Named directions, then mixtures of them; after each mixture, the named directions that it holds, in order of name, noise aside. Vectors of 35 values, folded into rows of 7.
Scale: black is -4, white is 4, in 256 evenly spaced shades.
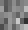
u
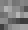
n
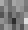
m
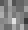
m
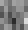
m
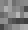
n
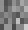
m, u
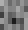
m, n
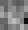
m, u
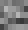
n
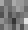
m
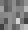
u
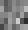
u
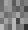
m, u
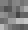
n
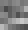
n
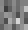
n, u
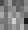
m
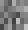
m, u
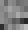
n, u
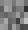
u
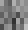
m, u
